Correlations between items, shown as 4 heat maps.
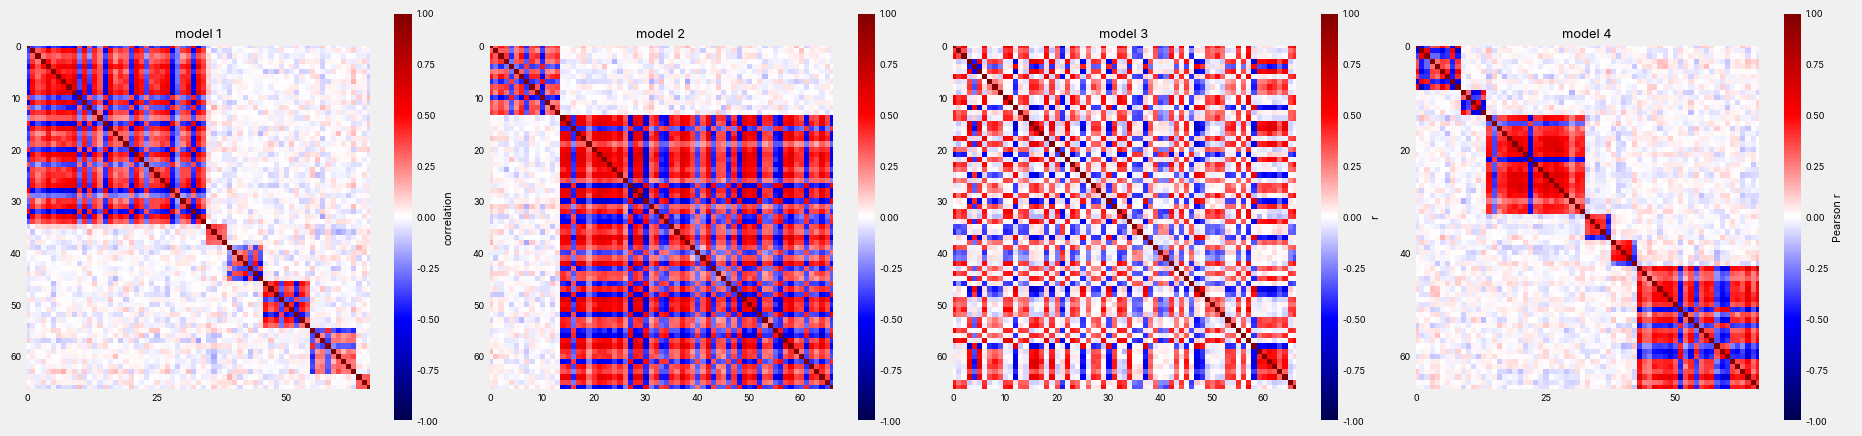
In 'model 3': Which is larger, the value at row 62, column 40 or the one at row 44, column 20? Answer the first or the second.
the second
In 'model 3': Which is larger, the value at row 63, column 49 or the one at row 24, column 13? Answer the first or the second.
the second
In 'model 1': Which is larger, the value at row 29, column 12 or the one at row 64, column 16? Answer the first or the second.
the first
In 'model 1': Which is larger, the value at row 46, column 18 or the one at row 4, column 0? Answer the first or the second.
the first
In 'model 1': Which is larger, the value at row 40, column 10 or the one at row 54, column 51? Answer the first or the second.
the second
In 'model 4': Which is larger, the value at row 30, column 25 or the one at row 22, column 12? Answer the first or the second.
the first
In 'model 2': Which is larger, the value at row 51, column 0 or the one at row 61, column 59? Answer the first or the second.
the first
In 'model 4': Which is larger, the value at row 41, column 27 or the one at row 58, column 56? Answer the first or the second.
the first
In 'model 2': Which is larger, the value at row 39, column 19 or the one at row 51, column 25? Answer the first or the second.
the second
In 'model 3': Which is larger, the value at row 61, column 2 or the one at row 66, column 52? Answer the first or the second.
the second
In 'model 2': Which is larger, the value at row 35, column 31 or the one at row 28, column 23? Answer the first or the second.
the second
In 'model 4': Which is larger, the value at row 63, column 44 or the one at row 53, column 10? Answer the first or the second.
the first
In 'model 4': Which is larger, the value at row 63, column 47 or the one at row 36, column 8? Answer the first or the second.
the first
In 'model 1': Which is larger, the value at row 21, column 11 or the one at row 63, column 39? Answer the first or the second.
the first
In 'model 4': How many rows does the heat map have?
67
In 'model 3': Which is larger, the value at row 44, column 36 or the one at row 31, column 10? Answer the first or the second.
the second
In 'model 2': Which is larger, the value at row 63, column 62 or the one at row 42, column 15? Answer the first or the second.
the second
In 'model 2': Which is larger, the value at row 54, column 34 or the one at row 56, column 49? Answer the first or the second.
the first
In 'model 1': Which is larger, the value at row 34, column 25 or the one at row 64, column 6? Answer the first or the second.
the first
